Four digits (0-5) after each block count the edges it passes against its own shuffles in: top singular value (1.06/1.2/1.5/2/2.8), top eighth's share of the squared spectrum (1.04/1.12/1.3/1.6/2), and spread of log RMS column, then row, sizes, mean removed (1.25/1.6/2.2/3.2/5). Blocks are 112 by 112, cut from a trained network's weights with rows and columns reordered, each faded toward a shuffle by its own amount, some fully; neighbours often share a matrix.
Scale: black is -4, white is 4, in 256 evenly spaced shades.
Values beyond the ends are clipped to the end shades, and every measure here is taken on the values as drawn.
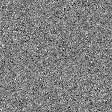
1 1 0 0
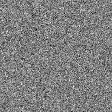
2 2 1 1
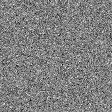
0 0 0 0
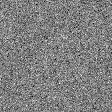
1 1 0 0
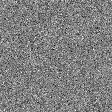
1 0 0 0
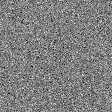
0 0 0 0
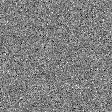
1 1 0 0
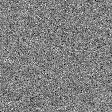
0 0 0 0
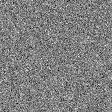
1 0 0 0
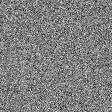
0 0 0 0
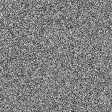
1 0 0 0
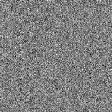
3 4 2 2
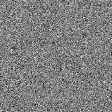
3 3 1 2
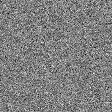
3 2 0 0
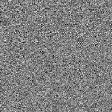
3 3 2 2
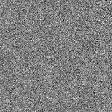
3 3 1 1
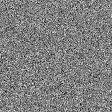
1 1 0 0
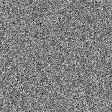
2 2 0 0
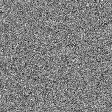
2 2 0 0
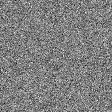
2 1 0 0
